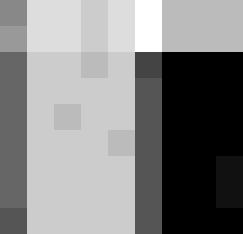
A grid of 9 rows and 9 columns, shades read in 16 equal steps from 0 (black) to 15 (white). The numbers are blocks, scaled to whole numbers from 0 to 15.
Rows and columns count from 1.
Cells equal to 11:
9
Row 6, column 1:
6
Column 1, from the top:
8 9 6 6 6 6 6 6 5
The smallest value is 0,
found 19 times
